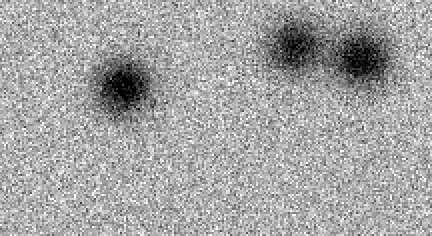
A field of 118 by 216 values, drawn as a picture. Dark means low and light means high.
Mirror symmetry: none. Dips: three. Odd rows or columns: none.
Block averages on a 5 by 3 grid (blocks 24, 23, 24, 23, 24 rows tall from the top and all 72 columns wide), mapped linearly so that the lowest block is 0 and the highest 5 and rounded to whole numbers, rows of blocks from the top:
5 4 2 | 2 4 0 | 3 5 5 | 5 5 5 | 5 5 5
